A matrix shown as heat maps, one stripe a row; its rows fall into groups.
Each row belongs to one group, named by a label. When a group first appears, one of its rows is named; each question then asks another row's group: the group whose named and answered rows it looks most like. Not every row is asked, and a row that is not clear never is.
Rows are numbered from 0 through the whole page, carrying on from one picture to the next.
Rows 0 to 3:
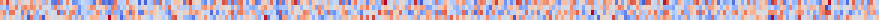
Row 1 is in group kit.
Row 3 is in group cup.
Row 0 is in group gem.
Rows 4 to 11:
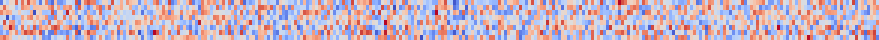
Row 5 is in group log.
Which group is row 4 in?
kit
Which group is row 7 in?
kit
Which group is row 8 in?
cup
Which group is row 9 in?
log
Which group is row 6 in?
gem
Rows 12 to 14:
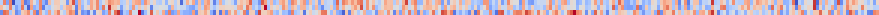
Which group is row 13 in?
cup
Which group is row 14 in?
log
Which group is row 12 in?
cup
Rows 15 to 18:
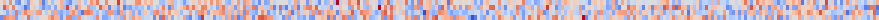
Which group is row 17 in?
kit
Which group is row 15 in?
cup
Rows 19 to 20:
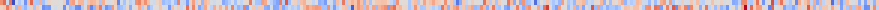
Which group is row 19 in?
cup
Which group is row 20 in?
gem
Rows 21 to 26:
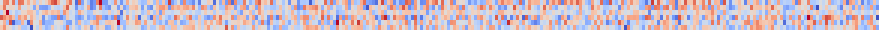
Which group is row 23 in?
log
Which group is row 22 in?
gem
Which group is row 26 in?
gem
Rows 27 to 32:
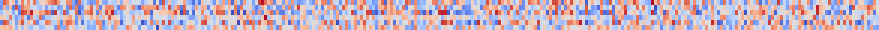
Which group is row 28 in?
kit
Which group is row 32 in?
gem
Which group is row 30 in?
cup
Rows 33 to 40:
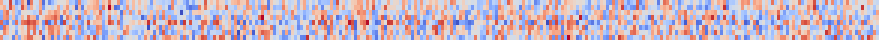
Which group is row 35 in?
log
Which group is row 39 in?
log
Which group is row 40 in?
kit
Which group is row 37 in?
kit
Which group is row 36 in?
log
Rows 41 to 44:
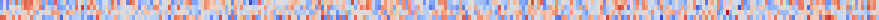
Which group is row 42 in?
kit
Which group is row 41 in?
kit
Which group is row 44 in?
gem
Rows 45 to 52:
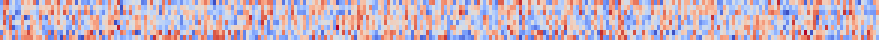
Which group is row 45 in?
log
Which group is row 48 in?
cup
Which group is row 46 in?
log
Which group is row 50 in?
cup
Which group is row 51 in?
kit
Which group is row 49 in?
cup
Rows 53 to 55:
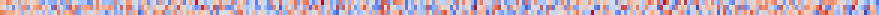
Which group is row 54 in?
kit
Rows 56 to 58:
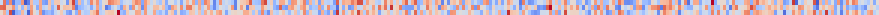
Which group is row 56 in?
cup
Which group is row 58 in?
cup
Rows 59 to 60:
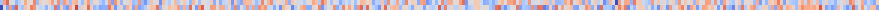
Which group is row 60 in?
kit
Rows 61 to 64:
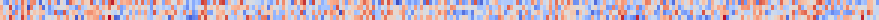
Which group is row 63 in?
kit
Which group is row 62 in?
cup
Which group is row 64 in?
cup
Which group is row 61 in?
kit
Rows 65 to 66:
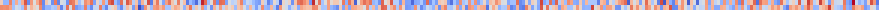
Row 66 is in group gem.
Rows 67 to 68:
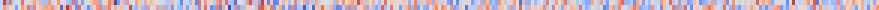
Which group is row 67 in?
cup
